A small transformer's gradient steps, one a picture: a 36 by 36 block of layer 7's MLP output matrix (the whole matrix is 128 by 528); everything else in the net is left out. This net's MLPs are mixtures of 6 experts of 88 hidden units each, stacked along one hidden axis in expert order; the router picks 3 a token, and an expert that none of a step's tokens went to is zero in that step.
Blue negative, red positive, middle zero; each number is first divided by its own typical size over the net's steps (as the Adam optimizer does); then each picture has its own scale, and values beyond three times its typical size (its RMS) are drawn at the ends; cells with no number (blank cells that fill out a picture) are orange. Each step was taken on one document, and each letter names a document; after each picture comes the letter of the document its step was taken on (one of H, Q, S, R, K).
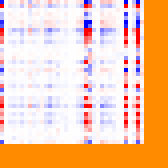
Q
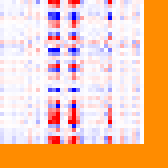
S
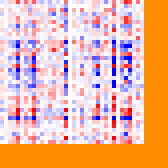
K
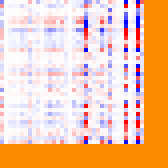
Q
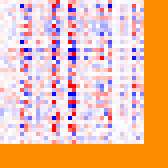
S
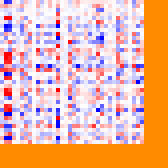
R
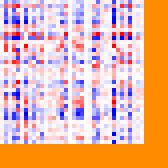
K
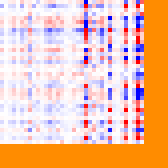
Q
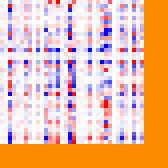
S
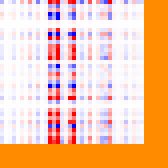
S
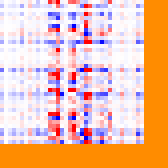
S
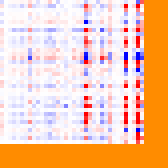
Q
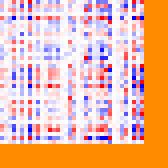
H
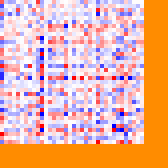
K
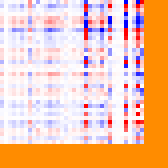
Q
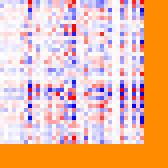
S
